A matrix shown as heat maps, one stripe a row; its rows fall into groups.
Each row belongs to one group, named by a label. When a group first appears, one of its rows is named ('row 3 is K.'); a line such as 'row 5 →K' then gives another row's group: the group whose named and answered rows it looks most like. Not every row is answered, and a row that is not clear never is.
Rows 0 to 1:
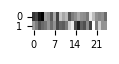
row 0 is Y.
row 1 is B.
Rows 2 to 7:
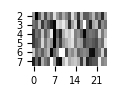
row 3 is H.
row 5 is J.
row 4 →J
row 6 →H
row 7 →J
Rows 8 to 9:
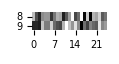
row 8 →B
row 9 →J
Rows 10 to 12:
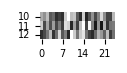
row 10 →H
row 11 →H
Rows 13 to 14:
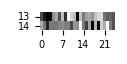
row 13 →Y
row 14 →B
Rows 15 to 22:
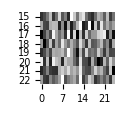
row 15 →J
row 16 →B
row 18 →B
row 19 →Y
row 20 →H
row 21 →Y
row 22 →B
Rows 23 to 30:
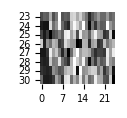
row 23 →J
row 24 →J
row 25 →Y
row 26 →H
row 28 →J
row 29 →Y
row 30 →Y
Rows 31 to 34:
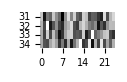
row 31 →H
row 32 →H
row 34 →B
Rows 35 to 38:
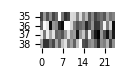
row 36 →H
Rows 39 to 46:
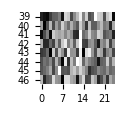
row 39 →Y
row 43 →Y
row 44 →J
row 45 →J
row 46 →H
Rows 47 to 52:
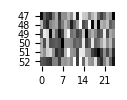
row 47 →Y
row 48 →B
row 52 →Y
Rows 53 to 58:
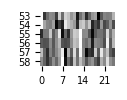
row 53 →H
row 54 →H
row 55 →J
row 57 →B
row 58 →B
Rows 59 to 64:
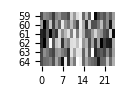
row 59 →J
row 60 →B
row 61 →Y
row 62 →J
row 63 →J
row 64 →J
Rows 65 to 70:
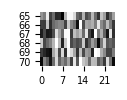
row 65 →H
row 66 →Y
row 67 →Y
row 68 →H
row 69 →Y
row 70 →Y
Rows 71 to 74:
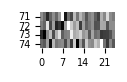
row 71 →B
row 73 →J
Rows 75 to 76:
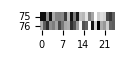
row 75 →Y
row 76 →B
